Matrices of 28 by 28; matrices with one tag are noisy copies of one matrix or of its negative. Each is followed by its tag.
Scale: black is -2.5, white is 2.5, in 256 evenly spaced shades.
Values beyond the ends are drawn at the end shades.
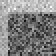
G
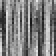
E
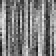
E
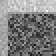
G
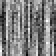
E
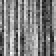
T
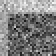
G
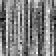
E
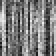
E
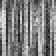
E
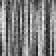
E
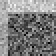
G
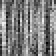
E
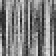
E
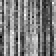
T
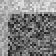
G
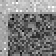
G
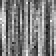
E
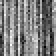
T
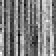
T
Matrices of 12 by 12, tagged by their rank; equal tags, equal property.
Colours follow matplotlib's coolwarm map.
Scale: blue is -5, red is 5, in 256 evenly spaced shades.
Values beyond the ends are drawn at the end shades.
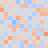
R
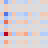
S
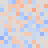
R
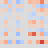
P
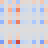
S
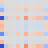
S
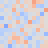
R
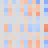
P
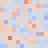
R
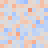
R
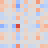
P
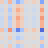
S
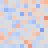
R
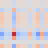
S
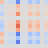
S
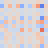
P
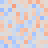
R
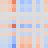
S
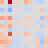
P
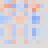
P
